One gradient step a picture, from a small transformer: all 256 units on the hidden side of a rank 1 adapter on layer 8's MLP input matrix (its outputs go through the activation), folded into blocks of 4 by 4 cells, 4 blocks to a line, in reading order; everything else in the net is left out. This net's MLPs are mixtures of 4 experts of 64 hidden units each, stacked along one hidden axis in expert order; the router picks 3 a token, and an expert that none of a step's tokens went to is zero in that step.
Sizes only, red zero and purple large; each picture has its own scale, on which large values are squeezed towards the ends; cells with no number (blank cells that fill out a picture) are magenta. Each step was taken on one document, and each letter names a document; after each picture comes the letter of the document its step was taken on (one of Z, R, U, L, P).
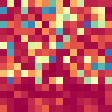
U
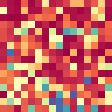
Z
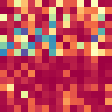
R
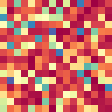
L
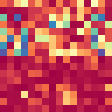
R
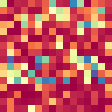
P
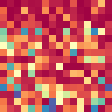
Z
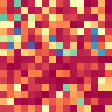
L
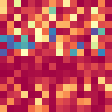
L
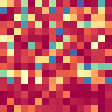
U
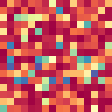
P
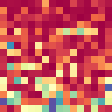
Z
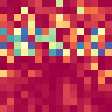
R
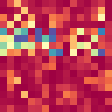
R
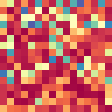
U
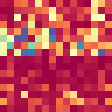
R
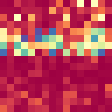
R
